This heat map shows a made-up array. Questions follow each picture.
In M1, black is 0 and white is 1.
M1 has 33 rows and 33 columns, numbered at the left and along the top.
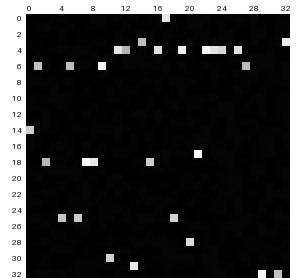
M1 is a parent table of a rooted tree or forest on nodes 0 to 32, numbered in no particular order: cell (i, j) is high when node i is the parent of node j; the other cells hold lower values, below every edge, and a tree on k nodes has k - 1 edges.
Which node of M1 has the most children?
4
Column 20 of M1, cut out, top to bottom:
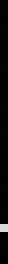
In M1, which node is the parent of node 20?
28
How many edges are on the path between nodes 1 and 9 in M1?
2
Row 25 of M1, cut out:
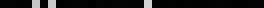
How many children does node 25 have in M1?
3
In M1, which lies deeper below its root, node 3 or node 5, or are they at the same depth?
node 5
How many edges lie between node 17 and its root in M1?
3
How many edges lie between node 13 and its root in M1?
3
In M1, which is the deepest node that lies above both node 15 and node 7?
18
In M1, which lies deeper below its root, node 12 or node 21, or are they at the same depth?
node 21
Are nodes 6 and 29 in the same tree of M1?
no
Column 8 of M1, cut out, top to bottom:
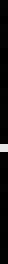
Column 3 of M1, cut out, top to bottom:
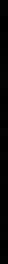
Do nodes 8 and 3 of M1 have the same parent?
no
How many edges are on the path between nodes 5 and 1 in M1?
2
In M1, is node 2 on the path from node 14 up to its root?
no
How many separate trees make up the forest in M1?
4
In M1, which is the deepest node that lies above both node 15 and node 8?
18
